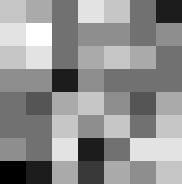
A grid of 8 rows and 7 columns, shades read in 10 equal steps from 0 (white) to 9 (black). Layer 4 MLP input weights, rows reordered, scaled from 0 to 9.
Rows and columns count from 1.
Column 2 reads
3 0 1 4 6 5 5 8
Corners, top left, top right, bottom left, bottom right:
2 8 9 2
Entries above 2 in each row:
4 5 4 7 6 4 4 6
